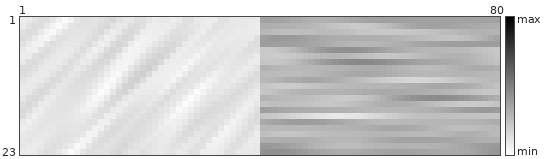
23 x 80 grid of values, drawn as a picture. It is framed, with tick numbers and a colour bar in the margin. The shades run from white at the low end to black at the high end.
It is made of 1 by 2 panels. Panel 1,1: very low, slanting up to the right, faint in contrast. Panel 1,2: low, streaked across.
